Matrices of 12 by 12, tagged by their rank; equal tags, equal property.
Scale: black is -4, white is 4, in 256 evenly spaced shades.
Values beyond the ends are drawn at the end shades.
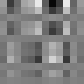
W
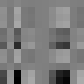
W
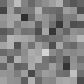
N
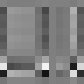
W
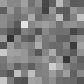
N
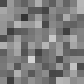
N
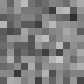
N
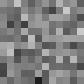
N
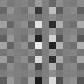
W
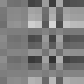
W
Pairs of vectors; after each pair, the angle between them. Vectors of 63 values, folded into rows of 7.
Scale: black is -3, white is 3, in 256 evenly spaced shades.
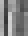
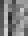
nearly opposite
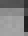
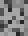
orthogonal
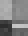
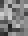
partly aligned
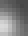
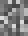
orthogonal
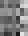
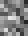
partly opposed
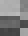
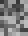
partly opposed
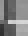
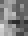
nearly opposite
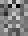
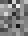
nearly opposite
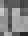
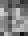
nearly parallel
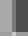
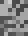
orthogonal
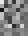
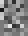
nearly parallel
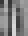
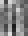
nearly opposite
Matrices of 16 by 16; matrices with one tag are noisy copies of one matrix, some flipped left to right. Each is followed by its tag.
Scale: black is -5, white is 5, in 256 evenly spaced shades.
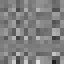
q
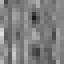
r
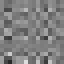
q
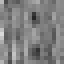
r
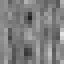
r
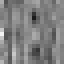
r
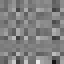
q
